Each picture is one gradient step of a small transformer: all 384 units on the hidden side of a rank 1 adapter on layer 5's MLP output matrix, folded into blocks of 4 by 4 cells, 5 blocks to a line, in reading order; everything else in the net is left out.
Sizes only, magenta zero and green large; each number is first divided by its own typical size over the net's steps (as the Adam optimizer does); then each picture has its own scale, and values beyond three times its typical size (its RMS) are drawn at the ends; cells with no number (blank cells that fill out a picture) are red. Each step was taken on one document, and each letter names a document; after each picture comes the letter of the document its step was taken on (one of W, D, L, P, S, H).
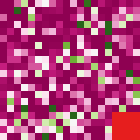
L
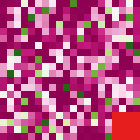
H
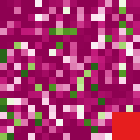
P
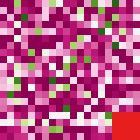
P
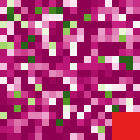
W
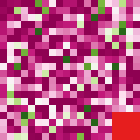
P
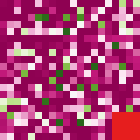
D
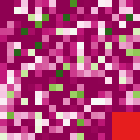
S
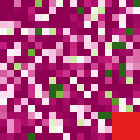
P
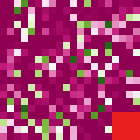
L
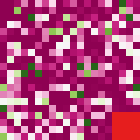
S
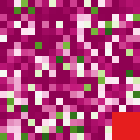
H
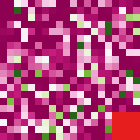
L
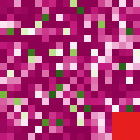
D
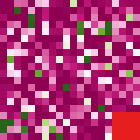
L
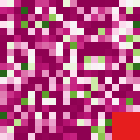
W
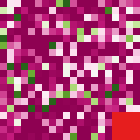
P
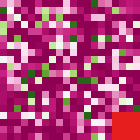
W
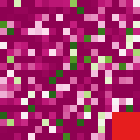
D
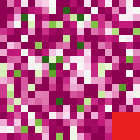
H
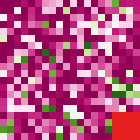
H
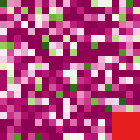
W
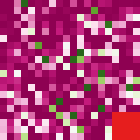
L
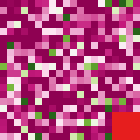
S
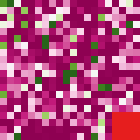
W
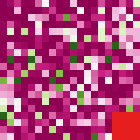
D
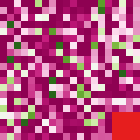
P
